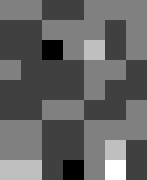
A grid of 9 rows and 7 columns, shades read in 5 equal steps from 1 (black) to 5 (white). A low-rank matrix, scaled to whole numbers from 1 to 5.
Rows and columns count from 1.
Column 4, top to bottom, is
2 3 3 2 2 3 2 2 1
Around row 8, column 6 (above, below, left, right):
3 5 3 2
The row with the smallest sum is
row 5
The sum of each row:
19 18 17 17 15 17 19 19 21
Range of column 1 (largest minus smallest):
2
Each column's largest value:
4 4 3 3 4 5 3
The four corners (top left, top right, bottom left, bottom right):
3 3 4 2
